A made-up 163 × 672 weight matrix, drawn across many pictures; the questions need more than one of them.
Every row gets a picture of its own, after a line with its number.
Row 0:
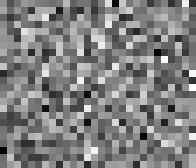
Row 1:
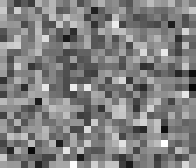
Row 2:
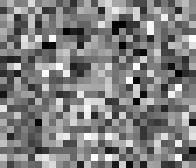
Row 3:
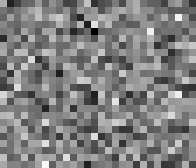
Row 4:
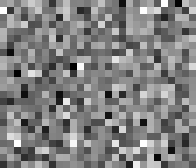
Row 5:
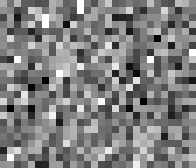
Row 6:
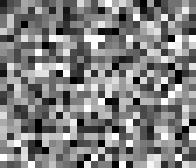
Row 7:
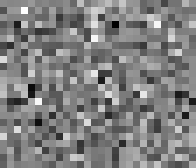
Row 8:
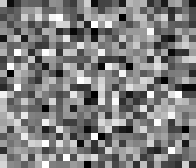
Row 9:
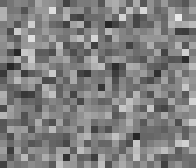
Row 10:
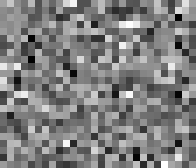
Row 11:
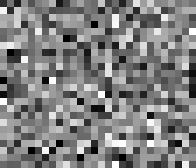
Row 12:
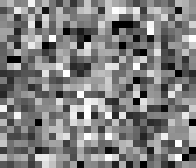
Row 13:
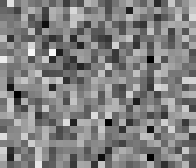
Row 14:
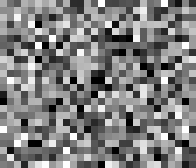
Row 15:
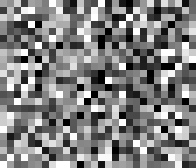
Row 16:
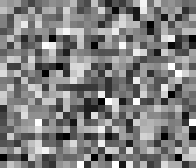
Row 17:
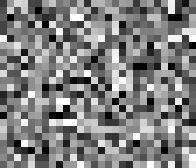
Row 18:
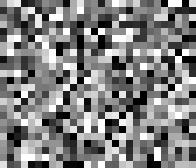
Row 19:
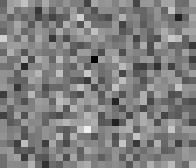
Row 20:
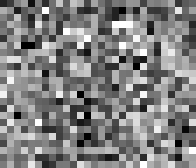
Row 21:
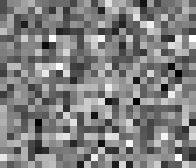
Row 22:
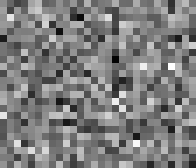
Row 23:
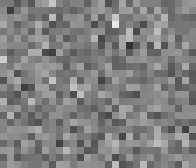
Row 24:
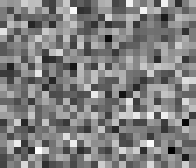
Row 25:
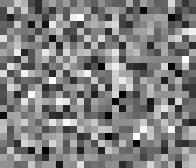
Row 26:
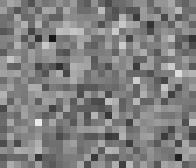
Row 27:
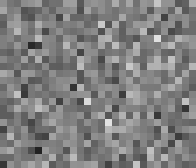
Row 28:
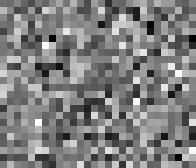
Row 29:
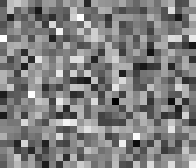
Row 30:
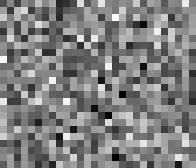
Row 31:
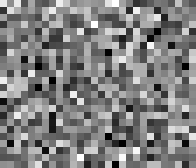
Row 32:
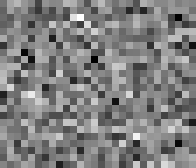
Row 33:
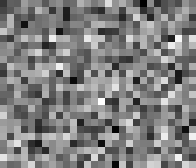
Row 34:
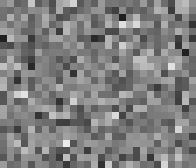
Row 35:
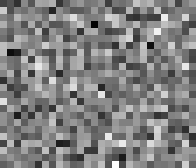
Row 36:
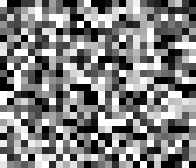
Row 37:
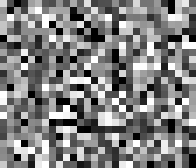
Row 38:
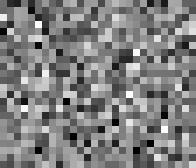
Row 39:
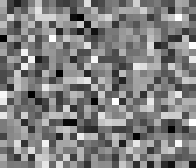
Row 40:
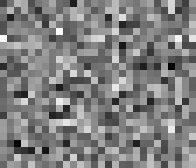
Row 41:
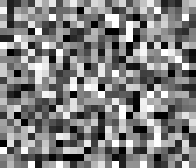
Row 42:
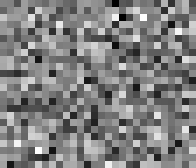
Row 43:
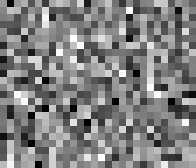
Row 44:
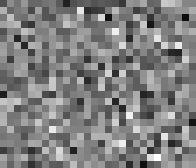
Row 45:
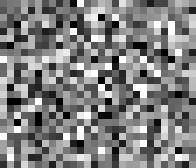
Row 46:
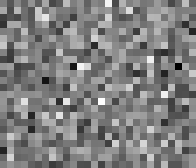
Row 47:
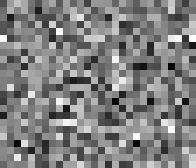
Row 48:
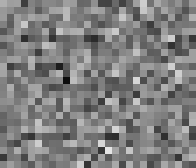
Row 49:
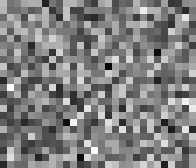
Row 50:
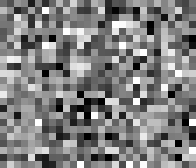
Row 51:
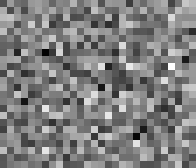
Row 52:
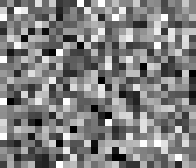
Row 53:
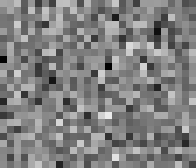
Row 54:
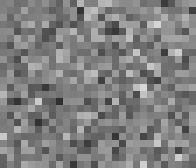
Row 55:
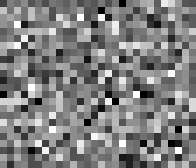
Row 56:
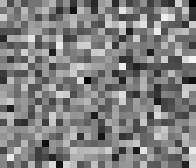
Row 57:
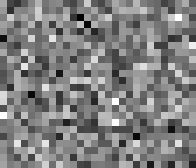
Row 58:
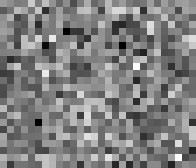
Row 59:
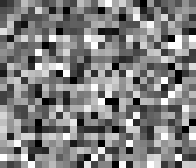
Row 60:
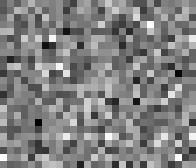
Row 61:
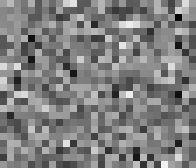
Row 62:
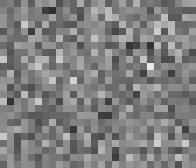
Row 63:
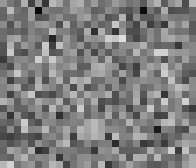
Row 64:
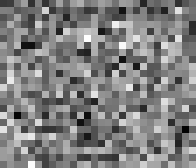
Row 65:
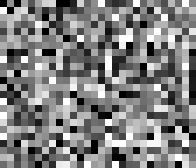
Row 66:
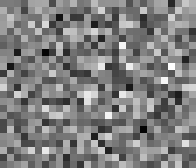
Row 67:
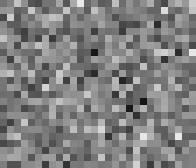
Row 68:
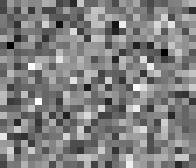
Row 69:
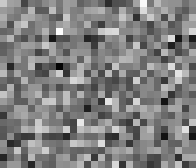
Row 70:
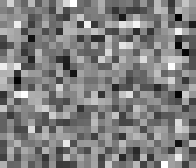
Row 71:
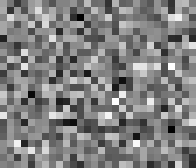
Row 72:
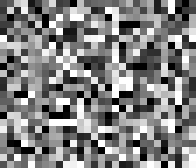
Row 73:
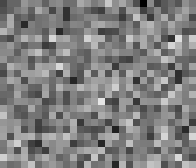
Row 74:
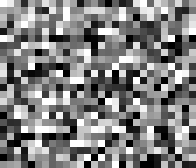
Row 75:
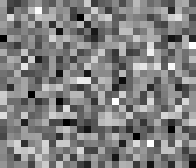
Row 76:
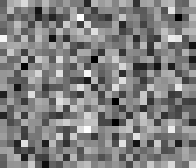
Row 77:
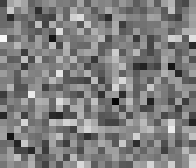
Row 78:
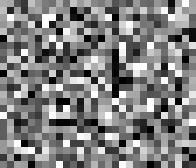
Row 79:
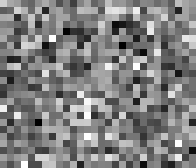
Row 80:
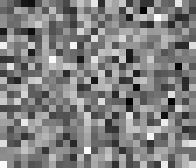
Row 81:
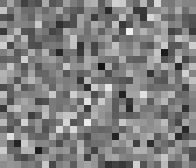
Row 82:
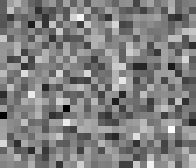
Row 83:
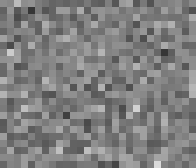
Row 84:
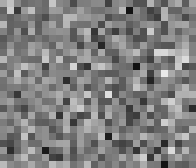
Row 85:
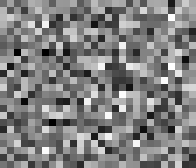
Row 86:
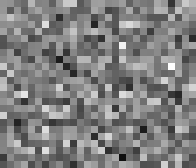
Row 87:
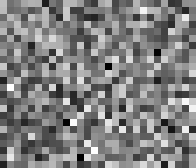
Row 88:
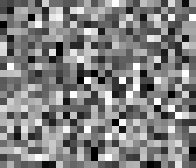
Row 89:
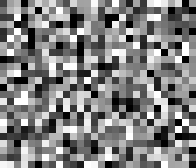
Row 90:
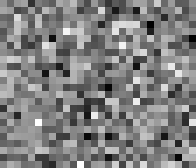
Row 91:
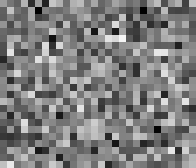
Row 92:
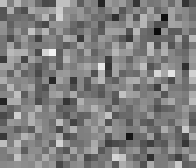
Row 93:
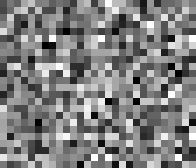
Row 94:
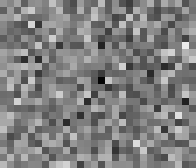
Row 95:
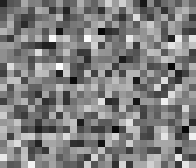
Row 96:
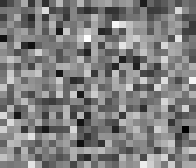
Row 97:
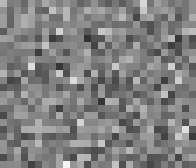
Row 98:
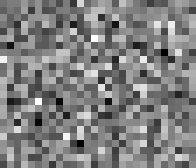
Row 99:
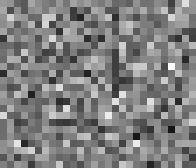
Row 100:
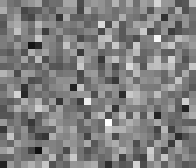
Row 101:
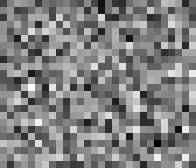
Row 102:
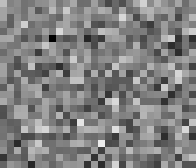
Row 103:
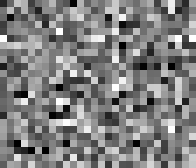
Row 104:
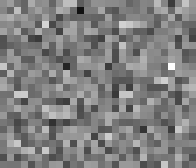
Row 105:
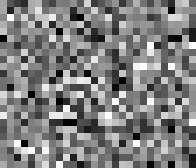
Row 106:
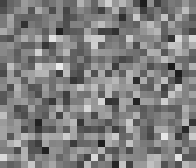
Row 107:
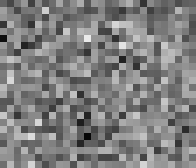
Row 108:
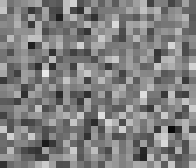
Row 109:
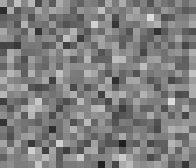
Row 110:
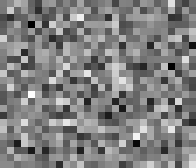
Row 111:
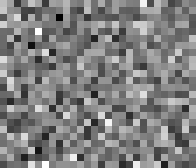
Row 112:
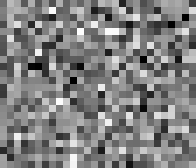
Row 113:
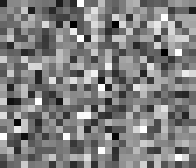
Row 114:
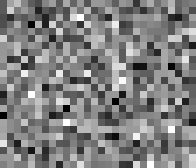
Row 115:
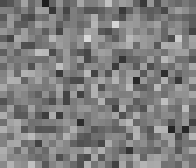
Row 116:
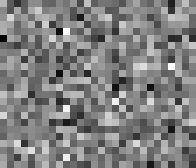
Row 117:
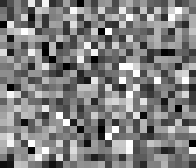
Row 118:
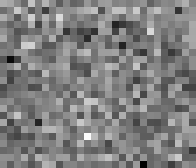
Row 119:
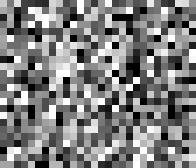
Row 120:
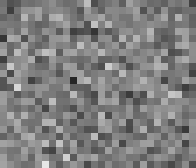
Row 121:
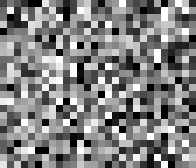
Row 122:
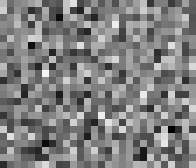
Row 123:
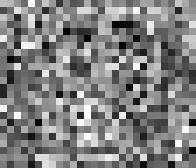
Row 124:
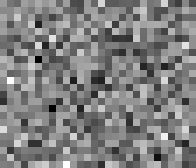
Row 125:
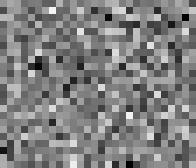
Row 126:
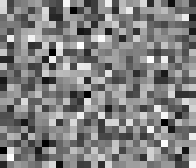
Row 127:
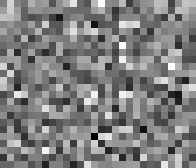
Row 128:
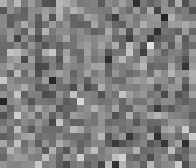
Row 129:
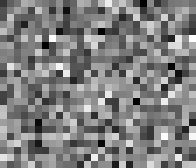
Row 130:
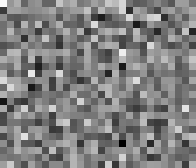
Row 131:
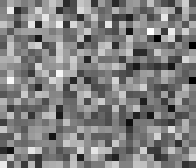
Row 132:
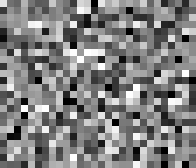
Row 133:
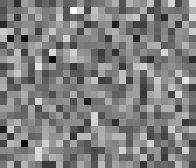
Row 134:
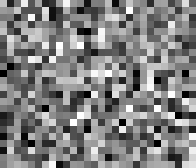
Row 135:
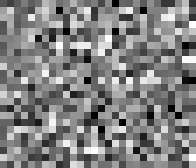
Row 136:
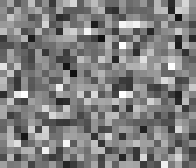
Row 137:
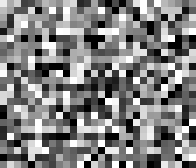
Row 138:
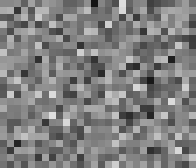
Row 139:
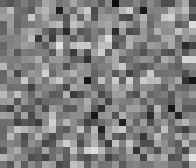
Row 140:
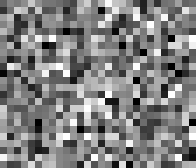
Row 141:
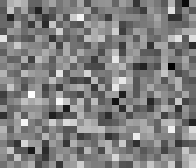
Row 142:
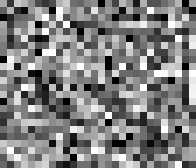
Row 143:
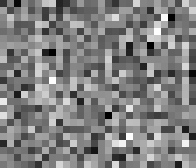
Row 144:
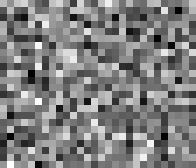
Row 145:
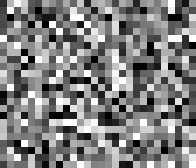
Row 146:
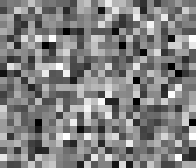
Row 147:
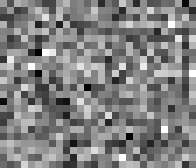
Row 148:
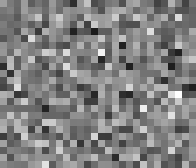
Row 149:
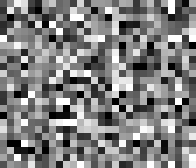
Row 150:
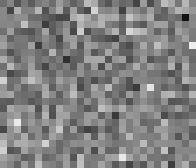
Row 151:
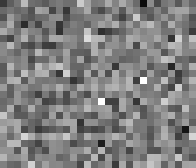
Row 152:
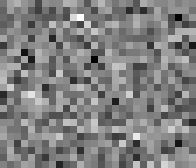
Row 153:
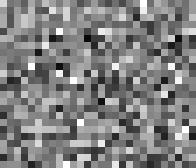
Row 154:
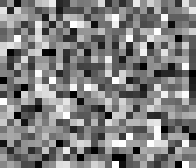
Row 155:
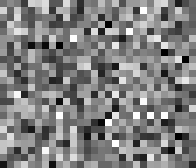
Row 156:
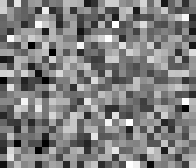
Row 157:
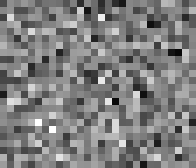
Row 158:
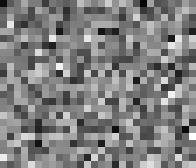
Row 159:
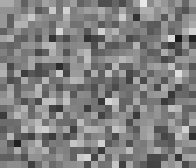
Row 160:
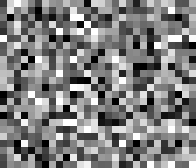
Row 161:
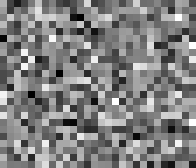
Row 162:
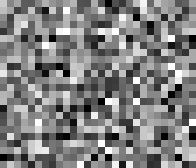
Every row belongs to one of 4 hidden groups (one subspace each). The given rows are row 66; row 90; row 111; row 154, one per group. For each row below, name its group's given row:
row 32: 66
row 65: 154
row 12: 90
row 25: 66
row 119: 111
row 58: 90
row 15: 111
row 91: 111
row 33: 90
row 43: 111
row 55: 154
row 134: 111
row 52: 154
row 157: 154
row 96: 90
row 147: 154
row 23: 154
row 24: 111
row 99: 66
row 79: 90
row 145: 66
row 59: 90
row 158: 90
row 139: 111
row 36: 66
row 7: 154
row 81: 111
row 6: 90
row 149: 66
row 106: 90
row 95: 90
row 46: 111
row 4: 111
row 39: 66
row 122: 111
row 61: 66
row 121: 111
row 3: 66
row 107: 90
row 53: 154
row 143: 154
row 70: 66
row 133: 111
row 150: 111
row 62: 154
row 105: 66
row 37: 66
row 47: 66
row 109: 154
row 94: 111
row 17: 66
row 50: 90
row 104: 66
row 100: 111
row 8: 66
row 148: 66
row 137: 90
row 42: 111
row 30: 154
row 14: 111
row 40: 66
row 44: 154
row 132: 111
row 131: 111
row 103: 66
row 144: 111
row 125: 154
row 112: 154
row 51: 66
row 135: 111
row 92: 154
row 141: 66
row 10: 66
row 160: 66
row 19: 66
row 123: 90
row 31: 154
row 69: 90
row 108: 111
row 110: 66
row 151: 90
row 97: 90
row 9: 66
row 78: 66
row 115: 90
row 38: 111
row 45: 154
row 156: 111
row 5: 111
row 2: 90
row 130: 154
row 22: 66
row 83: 154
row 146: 90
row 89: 111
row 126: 111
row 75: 66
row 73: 90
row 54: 154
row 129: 90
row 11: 154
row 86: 66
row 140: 90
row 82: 66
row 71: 66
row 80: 111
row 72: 66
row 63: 111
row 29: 66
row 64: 90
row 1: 154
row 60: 90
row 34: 66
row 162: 90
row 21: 90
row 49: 111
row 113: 154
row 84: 111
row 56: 111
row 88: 111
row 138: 111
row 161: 66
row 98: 154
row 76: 66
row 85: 66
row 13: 111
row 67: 111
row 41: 154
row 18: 111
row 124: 111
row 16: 90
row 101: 154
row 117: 111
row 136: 66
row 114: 66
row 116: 66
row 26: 90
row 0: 111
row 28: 90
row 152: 66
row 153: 90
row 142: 154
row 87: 111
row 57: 66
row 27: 111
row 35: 154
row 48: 90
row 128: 154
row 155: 111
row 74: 90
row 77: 66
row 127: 66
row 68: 154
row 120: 66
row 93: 90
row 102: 90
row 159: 90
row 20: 90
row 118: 90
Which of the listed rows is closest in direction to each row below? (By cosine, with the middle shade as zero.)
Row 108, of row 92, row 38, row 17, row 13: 38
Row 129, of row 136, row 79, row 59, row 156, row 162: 59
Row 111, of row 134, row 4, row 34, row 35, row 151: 4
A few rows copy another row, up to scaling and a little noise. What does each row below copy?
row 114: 82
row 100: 27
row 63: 91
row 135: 139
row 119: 5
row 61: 10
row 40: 103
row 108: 122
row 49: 87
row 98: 45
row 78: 99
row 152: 32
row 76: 19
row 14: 124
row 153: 97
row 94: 15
